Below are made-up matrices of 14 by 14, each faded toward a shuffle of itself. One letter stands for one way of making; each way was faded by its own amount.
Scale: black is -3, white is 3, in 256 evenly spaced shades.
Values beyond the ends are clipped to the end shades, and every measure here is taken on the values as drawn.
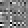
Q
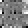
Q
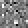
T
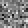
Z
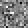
T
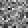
Z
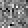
T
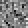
Z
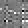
Q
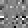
Q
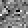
T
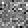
T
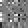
Q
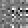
Q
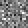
Z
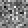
Z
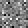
T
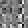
Q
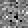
T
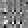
Q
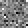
T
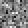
T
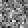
Z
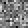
T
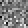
T
